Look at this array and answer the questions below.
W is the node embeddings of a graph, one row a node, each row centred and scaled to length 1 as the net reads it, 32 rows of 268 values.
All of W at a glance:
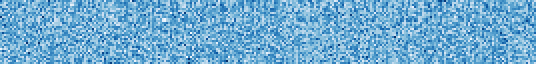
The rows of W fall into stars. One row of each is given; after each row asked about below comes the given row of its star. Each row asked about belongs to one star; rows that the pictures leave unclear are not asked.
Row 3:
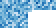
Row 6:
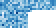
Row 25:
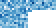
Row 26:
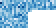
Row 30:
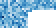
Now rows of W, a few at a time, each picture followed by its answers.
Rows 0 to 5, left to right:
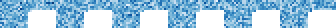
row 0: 26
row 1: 3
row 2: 3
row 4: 25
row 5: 30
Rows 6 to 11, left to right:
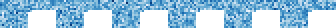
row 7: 25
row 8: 3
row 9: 30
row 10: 3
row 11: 25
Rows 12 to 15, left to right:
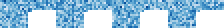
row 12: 25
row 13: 6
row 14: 3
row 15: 25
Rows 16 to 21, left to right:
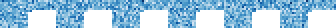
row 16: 25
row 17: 26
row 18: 6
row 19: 3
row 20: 30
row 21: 26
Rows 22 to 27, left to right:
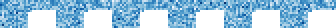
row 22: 6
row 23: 30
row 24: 30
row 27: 30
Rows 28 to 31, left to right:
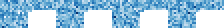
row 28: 25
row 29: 3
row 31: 26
